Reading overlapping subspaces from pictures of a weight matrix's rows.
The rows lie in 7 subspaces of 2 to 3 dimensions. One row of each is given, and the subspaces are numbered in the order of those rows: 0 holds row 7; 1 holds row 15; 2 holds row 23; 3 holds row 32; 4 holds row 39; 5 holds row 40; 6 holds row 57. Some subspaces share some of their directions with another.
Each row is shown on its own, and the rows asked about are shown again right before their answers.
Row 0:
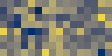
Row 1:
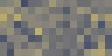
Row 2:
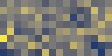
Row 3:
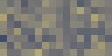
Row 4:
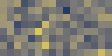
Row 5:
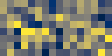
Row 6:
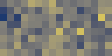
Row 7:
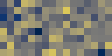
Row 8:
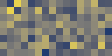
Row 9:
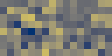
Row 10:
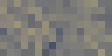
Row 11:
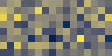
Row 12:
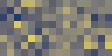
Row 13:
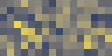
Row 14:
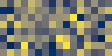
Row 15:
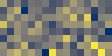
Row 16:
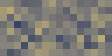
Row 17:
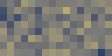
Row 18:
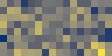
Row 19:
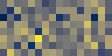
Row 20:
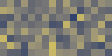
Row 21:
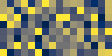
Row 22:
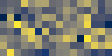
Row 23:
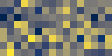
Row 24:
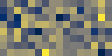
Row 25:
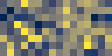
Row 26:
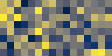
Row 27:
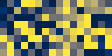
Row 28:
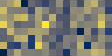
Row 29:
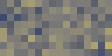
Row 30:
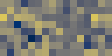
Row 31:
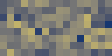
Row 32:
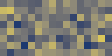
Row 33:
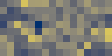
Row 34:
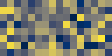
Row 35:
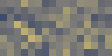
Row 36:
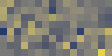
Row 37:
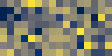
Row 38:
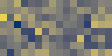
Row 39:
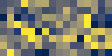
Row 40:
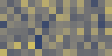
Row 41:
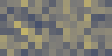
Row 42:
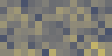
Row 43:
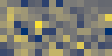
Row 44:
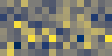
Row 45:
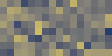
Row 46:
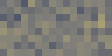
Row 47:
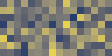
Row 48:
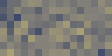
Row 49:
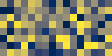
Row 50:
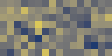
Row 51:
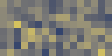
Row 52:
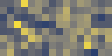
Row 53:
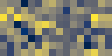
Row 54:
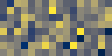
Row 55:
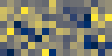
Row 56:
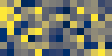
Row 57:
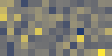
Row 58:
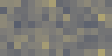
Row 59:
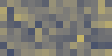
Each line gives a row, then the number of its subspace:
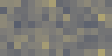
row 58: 0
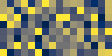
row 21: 5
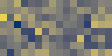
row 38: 4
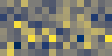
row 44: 2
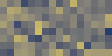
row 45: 1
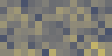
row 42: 1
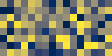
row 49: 3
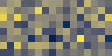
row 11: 2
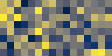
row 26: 0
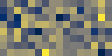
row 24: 5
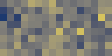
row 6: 0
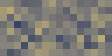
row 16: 3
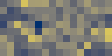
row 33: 1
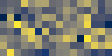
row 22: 4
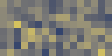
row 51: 2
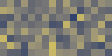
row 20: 3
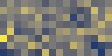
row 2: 1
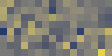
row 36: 6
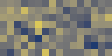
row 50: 1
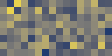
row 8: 6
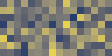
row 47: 3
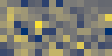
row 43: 1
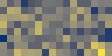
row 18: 1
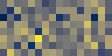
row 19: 5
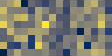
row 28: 5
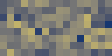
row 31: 4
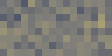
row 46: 5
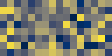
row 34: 3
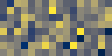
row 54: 6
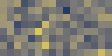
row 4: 0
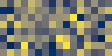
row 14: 3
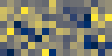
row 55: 1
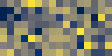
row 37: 0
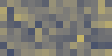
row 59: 4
